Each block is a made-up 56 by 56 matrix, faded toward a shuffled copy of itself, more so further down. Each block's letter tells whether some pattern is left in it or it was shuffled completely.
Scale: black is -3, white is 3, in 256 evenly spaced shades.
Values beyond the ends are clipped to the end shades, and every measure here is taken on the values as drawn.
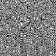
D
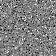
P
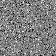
P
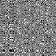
D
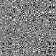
D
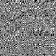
D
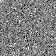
P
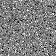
P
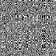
D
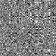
D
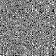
D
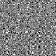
D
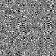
D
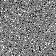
P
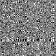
D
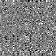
D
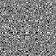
D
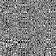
D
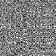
D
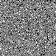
P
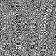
D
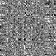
D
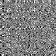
D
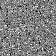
P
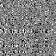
D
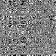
D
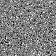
P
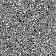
P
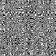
D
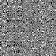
D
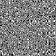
D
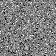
P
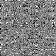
D
